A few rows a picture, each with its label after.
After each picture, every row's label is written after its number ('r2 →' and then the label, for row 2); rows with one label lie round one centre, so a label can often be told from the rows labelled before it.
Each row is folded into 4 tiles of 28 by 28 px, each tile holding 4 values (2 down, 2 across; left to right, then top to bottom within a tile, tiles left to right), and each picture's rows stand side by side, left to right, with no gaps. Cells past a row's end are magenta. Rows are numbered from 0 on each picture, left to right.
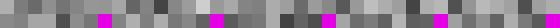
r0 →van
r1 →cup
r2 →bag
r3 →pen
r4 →pen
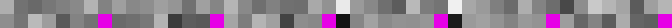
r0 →van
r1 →bag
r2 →van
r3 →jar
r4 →jar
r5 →pen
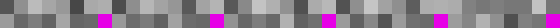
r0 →pen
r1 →pen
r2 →pen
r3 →pen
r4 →van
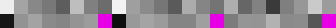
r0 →jar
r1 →jar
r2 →cup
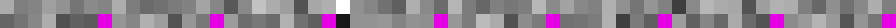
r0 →bag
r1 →van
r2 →pen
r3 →jar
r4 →van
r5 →bag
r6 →pen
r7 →van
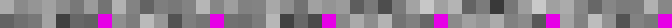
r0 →bag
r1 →van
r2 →bag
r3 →cup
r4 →cup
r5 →van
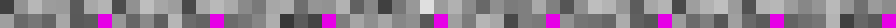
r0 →pen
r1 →pen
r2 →bag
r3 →cup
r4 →van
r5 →pen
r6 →pen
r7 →bag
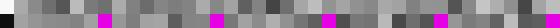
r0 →jar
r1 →van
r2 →cup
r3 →bag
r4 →pen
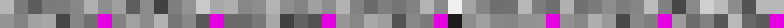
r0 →van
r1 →cup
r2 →bag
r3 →van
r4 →jar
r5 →van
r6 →pen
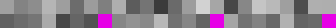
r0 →bag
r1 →cup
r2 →pen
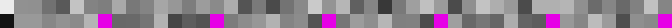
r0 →jar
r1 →bag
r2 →cup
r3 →cup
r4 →pen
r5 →van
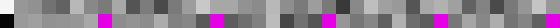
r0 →jar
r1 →cup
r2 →bag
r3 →pen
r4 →cup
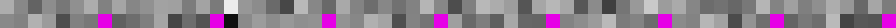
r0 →van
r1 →bag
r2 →jar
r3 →van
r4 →pen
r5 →cup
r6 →van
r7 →bag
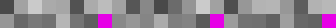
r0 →pen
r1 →cup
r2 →pen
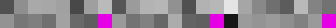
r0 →pen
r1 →pen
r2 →jar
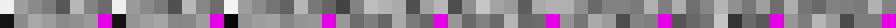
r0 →jar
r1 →jar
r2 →jar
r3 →pen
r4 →pen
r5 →van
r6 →bag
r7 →van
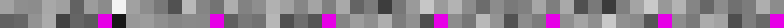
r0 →bag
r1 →jar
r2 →bag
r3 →cup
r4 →van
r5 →cup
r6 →van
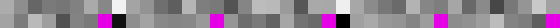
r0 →van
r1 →jar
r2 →pen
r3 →jar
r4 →cup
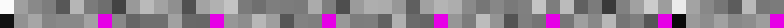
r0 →jar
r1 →pen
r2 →van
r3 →pen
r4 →van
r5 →cup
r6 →jar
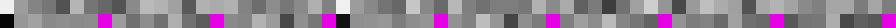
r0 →jar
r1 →pen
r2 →van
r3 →jar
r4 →van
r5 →cup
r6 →pen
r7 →bag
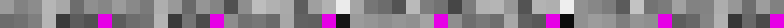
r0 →bag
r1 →bag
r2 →pen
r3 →jar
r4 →pen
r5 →jar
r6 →bag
